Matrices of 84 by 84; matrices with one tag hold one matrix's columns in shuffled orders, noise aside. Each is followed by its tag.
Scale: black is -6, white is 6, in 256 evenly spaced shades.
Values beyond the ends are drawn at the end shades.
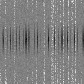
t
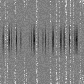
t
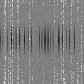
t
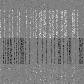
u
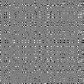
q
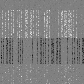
u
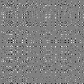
q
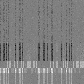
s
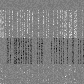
u
